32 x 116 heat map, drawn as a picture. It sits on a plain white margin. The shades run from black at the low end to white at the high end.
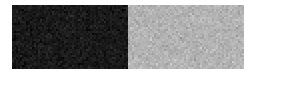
It is made of 1 by 2 panels. Panel 1,1: very low, fine-grained, faint in contrast. Panel 1,2: high, fine-grained, faint in contrast.
